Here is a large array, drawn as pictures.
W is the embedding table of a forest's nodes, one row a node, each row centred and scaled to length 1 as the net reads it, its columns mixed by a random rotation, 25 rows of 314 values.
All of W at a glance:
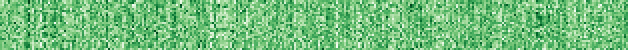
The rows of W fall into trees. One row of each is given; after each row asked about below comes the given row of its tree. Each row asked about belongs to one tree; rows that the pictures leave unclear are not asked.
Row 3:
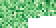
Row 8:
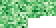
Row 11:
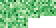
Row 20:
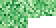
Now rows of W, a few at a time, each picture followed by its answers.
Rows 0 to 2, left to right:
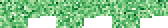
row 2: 3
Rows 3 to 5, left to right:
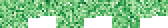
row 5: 20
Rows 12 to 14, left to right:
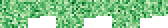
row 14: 3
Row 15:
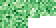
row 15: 11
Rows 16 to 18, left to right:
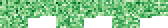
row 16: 8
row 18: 8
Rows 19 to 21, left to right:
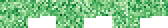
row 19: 11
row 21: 8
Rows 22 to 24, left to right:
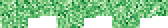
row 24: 20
